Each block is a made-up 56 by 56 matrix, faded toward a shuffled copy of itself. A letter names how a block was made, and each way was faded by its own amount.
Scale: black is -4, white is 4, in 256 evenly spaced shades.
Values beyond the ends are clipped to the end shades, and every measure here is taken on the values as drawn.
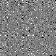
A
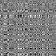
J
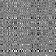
J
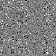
A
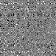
A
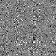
A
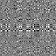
J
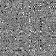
A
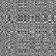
J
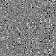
A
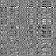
J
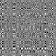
J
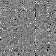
A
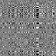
J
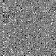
A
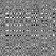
J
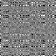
J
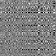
J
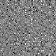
A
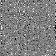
A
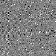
A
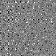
A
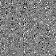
A
